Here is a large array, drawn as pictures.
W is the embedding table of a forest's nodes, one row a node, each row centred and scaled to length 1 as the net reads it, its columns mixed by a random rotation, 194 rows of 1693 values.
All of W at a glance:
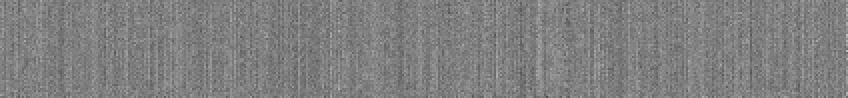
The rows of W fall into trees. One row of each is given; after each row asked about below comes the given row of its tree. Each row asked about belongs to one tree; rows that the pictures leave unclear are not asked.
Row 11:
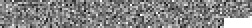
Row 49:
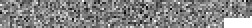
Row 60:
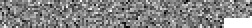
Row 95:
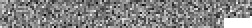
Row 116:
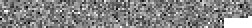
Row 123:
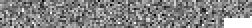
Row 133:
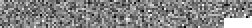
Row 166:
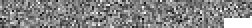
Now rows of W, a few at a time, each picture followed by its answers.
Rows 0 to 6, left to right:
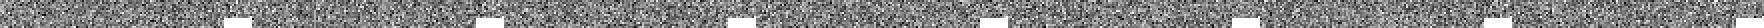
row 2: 123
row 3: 11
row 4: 60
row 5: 95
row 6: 116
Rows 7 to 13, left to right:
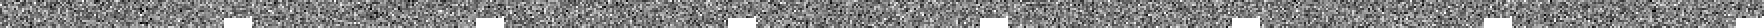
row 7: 49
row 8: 49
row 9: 116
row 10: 11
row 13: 133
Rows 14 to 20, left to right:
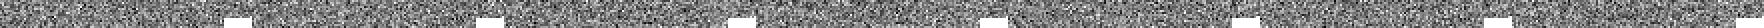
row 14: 116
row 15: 95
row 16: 49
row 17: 49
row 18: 95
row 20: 49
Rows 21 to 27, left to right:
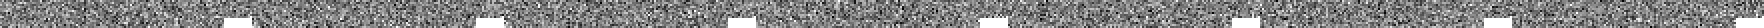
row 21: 11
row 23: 95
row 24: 49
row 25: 133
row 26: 49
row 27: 133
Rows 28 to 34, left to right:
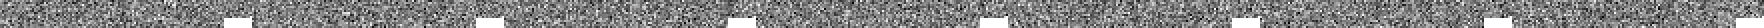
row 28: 123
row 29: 166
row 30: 95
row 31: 95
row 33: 116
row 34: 49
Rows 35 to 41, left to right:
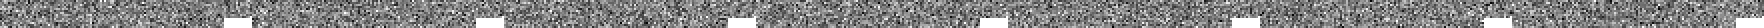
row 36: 166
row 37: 11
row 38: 11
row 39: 123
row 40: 133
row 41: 49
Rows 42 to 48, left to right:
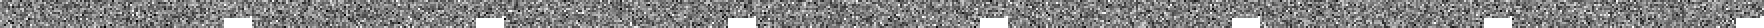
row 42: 123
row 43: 49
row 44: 116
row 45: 11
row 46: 60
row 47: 60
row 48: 116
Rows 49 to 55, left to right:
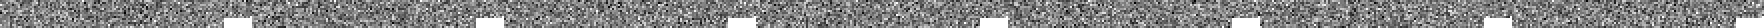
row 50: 49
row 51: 95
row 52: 11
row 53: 60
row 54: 133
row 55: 95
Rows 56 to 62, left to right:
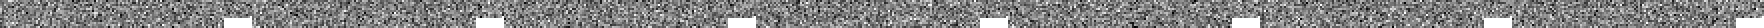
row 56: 166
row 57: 95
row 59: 123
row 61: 166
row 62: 123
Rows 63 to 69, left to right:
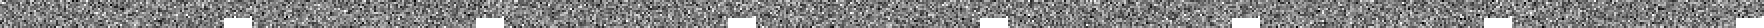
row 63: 60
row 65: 95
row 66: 60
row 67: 49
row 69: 49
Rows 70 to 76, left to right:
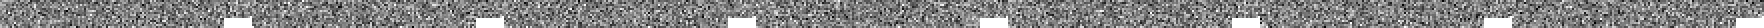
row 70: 95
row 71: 11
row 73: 49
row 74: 95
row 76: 11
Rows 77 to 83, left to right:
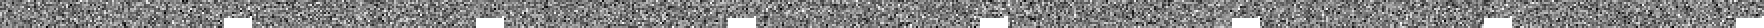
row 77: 60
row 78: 123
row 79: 123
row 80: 11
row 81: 49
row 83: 11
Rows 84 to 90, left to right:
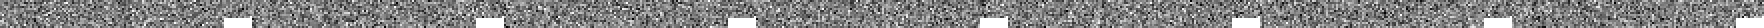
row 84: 123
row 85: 166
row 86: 116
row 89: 49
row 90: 49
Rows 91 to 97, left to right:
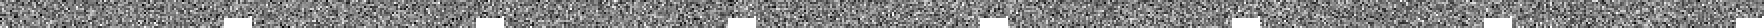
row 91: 95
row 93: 95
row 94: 123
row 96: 49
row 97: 60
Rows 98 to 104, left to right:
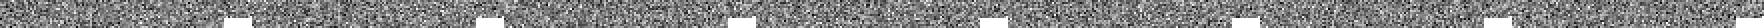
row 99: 133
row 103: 95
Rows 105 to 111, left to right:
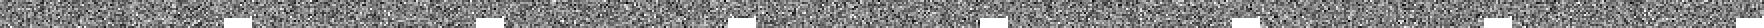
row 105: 123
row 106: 123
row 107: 11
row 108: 116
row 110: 95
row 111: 123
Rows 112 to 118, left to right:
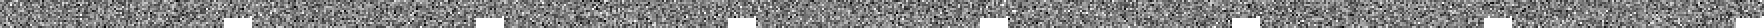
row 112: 123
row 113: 123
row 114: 166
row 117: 133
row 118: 95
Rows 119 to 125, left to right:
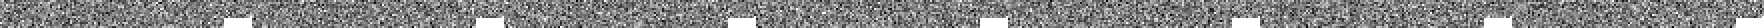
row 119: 11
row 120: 11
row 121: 60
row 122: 116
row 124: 133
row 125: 11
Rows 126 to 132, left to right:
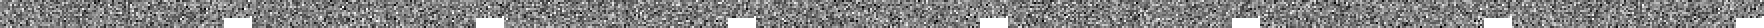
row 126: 123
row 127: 166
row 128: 123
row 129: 166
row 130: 123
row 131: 11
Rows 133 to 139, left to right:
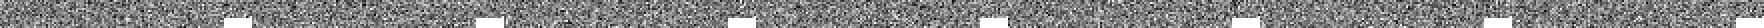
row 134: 123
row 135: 95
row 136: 123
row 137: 95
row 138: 95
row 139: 133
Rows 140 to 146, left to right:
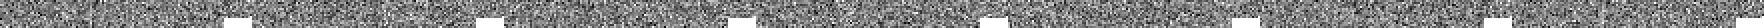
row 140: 95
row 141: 123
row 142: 11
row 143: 60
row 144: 49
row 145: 95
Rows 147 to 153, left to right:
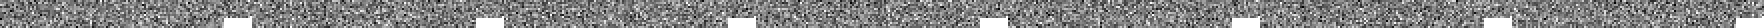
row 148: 60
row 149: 123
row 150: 123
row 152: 123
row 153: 95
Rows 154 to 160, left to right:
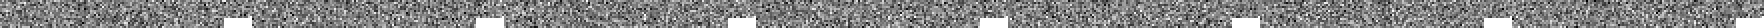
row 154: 11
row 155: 95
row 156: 49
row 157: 95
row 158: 123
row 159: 123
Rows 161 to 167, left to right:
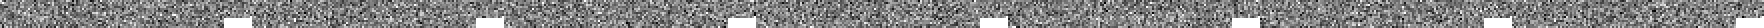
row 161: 60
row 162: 133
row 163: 60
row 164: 123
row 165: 95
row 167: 133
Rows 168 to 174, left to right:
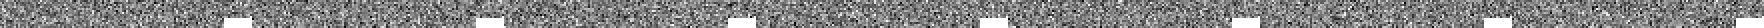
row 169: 95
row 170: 133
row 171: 166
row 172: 95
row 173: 166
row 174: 116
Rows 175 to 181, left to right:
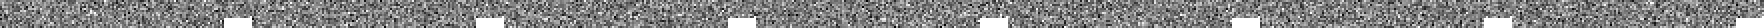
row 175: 116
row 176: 166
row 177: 60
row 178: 133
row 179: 60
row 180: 123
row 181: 11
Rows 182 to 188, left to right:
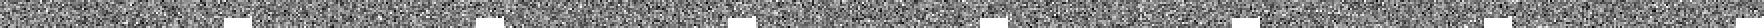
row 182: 11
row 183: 133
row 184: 95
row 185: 49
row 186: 123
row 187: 116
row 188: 133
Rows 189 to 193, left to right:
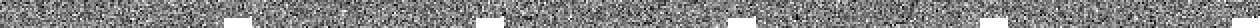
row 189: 123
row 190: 95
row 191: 49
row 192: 49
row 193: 133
